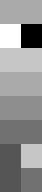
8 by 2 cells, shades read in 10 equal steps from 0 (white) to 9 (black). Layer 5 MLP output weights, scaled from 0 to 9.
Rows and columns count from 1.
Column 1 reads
3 0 2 3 4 5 6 6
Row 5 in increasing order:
4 4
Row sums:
6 9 4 6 8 10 8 11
